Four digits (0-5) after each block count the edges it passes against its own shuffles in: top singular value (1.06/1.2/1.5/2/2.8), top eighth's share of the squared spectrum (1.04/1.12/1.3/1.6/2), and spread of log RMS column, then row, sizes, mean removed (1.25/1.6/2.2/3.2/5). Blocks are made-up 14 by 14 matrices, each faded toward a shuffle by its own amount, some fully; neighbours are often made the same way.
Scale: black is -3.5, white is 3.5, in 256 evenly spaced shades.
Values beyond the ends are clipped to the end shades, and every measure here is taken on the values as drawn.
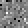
0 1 0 0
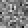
0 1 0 0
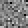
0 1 0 0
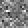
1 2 1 0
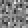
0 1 1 0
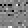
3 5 0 2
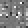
2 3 1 1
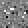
1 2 0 1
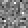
1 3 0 0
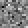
0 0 0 0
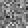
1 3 1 0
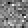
0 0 1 0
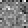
2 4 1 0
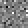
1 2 0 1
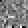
1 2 0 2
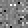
0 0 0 0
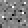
0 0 0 0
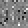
2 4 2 1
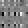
3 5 2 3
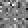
2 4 1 2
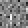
2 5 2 0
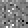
0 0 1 0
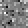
0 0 0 0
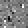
0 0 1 0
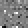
1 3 0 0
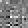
3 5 1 2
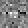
3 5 0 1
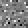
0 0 0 1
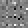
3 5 1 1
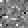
0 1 0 1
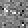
1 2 0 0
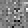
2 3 2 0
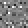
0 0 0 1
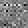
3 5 1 2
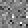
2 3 0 0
